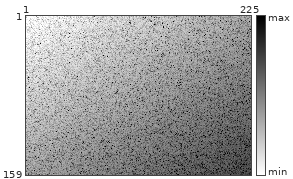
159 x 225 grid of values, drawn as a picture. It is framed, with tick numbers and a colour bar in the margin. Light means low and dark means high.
Ninth with the lowest average: top left. Odd rows or columns: none. Ninth with the highest average: bottom right. Slope: up to the bottom right. Stripes: none. Mirror symmetry: none.
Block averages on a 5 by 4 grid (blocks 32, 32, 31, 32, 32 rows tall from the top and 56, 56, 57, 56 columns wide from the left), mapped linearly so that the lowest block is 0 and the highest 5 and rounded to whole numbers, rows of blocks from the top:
0122 | 1123 | 1234 | 2344 | 3345
